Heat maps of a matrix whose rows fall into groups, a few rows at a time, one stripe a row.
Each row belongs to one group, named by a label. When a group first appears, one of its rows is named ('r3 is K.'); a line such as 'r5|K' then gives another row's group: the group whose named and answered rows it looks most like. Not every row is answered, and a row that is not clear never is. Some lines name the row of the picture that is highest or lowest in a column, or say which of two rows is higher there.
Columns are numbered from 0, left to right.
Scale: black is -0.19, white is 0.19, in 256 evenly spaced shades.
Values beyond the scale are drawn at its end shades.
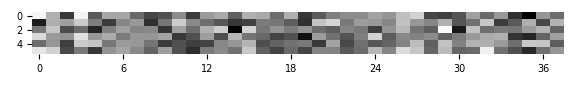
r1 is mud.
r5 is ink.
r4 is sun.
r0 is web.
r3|ink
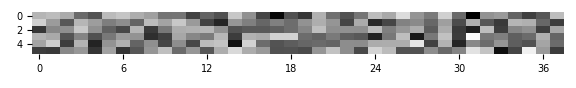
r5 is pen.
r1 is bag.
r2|mud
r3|web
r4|web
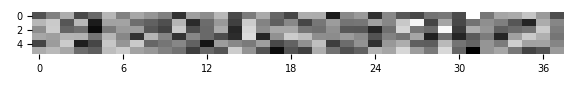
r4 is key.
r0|key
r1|web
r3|bag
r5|ink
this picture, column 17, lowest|5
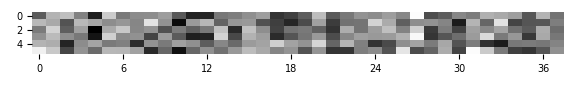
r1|ink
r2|web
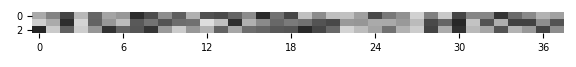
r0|bag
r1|web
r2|mud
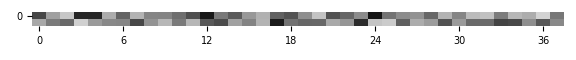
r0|key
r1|pen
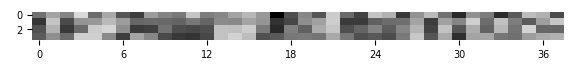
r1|sun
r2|sun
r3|sun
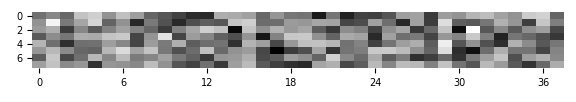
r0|sun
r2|web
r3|bag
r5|ink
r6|sun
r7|ink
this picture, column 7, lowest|1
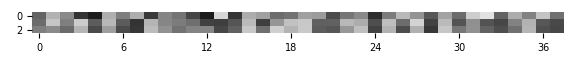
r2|bag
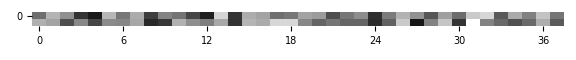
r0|key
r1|web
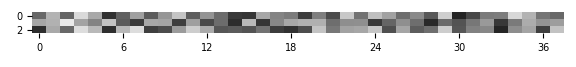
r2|mud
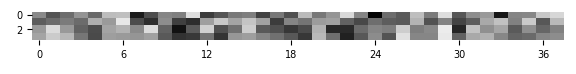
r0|bag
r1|sun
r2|ink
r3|ink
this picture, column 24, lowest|0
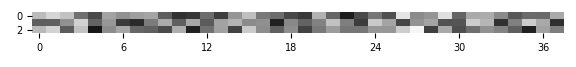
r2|web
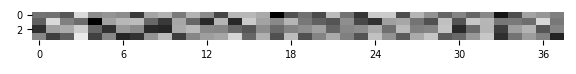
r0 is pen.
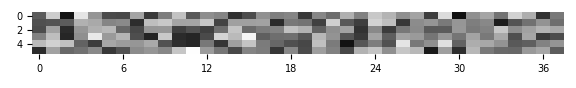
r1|pen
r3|sun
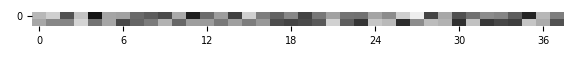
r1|pen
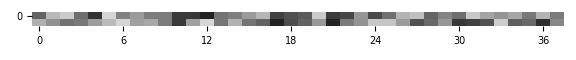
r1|ink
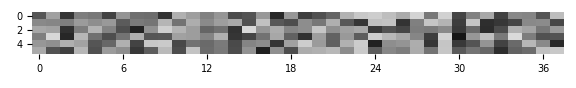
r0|mud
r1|pen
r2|bag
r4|bag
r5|bag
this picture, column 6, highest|4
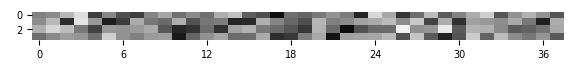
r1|mud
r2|ink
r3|key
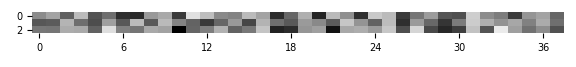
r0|pen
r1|key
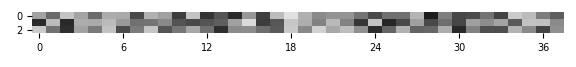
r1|sun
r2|bag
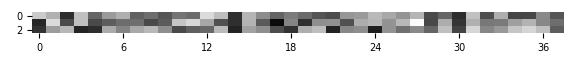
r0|web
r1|mud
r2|key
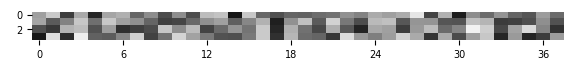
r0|web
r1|pen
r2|pen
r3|mud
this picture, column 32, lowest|0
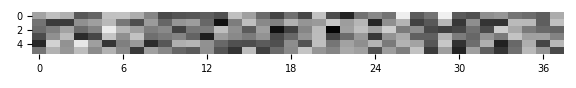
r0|ink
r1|bag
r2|key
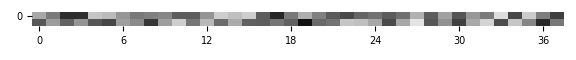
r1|mud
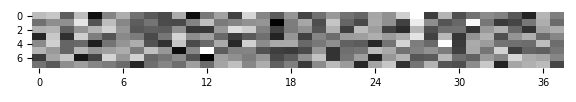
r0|web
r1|pen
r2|sun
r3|mud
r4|web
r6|key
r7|pen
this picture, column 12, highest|5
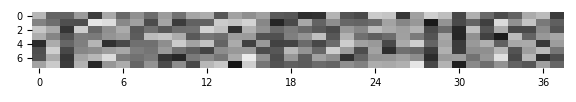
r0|pen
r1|sun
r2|web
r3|bag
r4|mud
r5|sun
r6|sun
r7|web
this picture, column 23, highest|4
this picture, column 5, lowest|4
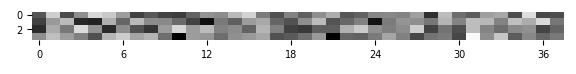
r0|sun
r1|key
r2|mud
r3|ink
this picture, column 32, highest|1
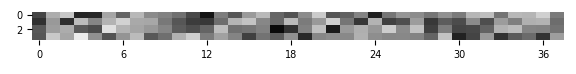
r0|key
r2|key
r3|mud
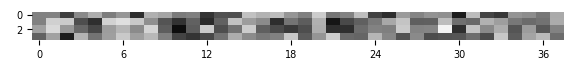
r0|bag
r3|sun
